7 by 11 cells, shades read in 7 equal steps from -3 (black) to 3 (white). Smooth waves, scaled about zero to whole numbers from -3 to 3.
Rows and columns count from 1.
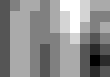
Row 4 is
-1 1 1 0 0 0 1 2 0 -1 0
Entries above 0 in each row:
8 6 7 4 4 4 4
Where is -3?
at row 6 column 10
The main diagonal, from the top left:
-1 1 1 0 -1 0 1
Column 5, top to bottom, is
0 0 0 0 -1 -1 -1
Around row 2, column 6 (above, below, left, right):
1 1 0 2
